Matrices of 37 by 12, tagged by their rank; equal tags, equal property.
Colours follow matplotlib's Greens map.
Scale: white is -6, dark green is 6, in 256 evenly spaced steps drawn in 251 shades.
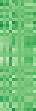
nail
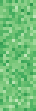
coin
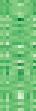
nail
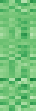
nail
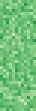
coin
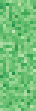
coin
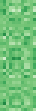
nail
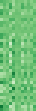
nail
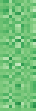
nail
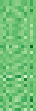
nail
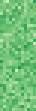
coin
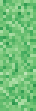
coin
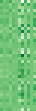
nail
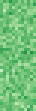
coin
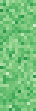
coin
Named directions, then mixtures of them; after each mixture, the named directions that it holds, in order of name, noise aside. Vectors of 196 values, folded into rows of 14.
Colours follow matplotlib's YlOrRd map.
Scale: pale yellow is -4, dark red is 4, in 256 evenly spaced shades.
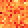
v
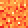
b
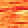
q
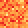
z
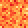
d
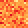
v, z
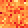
v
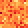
v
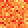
v, z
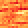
q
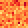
b, v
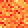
v, z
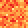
d, z
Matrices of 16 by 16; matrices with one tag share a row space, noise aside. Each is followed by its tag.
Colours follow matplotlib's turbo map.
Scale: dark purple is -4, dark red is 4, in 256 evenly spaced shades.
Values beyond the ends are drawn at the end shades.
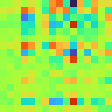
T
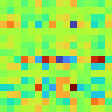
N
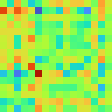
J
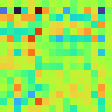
J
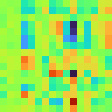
T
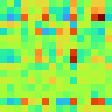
N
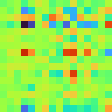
T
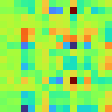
T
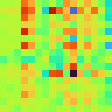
T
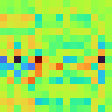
J
